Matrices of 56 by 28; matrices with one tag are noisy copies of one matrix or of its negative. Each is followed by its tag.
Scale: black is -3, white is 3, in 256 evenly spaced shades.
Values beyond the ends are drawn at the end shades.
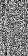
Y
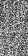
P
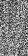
P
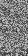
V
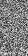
V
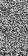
V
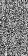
Y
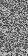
V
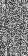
Y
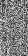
Y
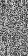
Y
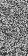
V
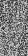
P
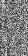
Y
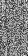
Y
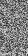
V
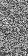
V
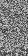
V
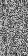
Y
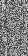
Y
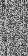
Y
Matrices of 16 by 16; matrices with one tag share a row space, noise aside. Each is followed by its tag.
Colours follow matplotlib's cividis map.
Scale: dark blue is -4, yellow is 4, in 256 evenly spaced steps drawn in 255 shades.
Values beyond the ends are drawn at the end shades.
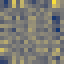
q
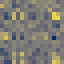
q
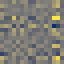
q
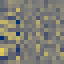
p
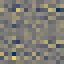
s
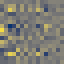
p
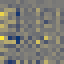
p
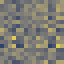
s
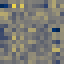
q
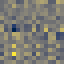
s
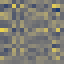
q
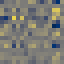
q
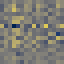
s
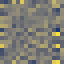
q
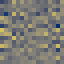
q
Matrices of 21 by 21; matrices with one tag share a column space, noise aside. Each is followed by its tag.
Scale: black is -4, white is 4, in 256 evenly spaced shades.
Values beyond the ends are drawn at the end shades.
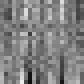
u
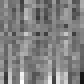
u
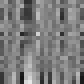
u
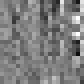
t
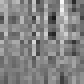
t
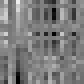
u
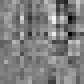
t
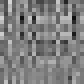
t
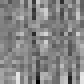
u
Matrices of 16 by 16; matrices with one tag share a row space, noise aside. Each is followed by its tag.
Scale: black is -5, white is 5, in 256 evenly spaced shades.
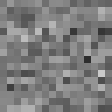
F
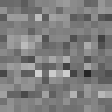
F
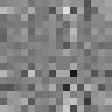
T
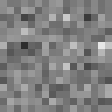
F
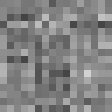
F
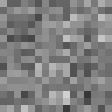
F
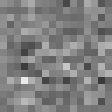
F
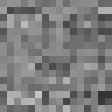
F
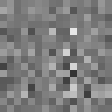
T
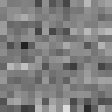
F
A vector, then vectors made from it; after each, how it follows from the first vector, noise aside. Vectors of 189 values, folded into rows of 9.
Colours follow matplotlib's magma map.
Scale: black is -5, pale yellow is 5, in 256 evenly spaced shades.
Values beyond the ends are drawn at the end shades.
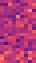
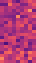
copied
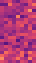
copied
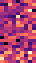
scaled up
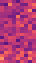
copied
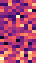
scaled up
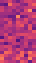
copied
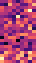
scaled up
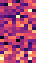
scaled up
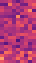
copied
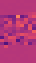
partly zeroed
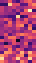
scaled up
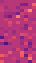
partly zeroed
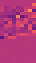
partly zeroed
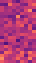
copied
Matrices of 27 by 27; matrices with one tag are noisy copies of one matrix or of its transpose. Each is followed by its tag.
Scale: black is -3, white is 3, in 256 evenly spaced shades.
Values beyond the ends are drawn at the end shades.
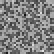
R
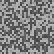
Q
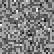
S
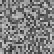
S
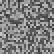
S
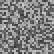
S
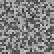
R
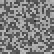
R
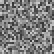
R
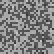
Q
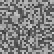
S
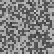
Q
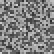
R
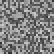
S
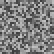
R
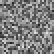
R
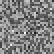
S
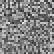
S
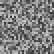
R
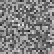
Q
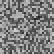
S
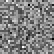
S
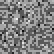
S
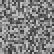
S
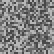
Q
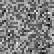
Q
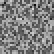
R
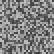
S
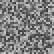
Q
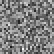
S
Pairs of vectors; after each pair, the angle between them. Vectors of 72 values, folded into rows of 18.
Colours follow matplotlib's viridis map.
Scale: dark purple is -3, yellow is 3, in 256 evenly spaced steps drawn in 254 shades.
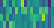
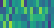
nearly parallel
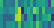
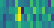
nearly parallel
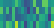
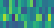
partly opposed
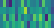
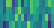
partly opposed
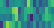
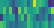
partly opposed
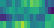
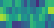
nearly opposite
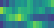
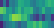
nearly parallel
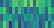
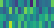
nearly opposite
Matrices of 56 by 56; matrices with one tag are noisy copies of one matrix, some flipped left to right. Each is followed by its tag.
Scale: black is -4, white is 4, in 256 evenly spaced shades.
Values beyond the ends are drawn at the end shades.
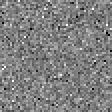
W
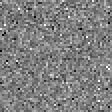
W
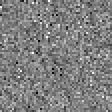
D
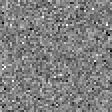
W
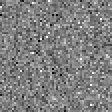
D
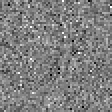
D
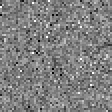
D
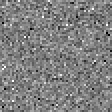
W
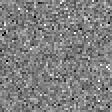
W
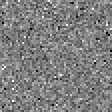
W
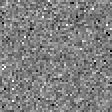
W
